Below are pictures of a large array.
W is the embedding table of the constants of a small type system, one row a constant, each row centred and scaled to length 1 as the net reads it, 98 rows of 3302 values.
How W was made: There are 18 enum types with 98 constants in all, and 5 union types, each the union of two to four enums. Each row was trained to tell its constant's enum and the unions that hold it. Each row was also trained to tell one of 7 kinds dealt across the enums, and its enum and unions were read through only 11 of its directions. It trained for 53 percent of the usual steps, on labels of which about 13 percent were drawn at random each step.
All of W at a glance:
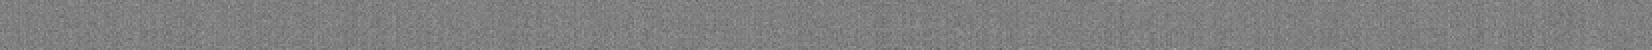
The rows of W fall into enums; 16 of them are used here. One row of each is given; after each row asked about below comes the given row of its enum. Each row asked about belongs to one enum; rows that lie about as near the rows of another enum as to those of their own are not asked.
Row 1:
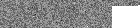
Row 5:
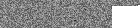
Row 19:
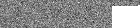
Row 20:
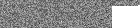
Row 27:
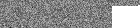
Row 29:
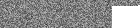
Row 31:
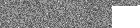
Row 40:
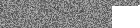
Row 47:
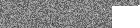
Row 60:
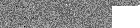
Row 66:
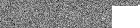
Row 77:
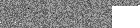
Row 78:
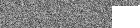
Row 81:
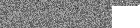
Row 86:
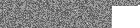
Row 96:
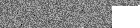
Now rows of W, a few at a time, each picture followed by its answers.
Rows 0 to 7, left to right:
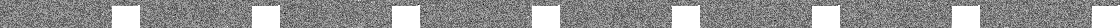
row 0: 29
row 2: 1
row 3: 81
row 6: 29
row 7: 86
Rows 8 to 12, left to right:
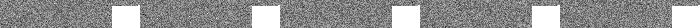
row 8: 66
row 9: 81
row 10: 60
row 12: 40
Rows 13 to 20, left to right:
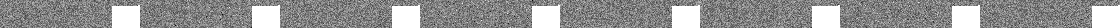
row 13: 96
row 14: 77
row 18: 1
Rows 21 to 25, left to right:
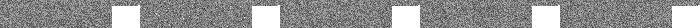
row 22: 81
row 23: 29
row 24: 96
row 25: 66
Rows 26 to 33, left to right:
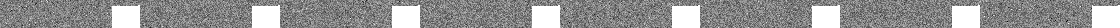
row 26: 81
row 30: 77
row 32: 77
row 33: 1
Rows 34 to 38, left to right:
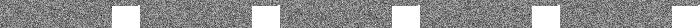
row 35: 86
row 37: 96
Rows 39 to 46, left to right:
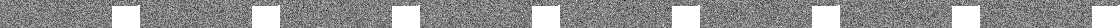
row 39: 66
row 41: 81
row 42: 78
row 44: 1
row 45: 60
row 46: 19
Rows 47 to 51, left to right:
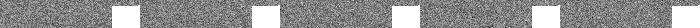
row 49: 47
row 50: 19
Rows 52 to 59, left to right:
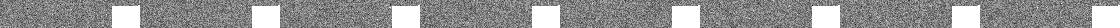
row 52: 47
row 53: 40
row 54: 20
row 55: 19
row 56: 31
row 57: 29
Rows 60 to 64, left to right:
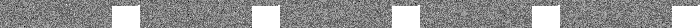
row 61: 78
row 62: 29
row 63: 5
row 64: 86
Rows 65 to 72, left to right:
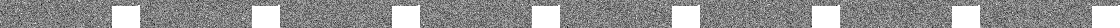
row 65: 60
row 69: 86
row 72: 77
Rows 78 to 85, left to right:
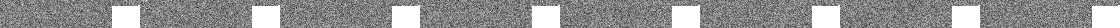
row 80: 60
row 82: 19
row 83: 96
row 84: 66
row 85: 27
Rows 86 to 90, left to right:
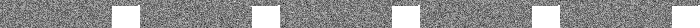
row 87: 60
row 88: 78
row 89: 27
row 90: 5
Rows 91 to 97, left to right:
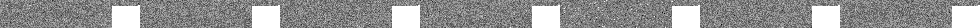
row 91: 19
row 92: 5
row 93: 66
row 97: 1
